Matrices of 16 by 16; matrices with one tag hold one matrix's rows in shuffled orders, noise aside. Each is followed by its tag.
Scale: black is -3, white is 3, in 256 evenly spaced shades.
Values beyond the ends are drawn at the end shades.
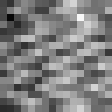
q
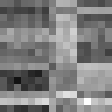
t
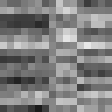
t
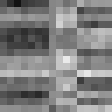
t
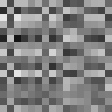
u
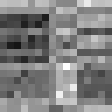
t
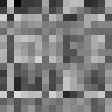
u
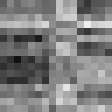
t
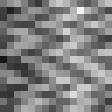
q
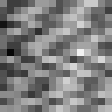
q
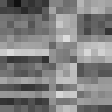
t
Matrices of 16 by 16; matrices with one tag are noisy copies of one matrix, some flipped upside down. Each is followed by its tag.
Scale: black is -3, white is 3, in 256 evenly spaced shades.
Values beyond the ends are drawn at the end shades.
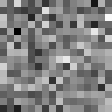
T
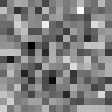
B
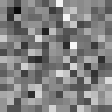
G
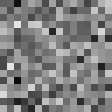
T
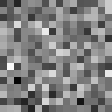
T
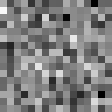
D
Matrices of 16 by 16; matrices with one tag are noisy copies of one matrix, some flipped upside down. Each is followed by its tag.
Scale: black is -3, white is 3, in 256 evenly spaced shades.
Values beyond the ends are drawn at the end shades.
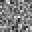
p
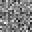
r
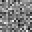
r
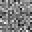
r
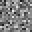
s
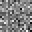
r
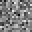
s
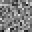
p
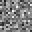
s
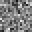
p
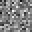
s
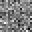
r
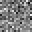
r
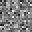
s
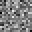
s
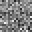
r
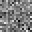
r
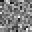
p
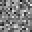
s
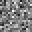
s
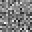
r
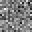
r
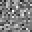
s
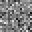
r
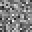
s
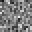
p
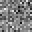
r
